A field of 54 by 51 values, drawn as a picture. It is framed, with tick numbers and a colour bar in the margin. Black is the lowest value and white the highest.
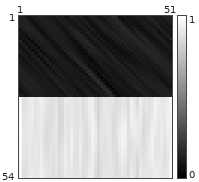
It is made of 2 by 1 panels. Panel 1,1: very low, slanting down to the right, faint in contrast. Panel 2,1: very high, streaked downward, faint in contrast.
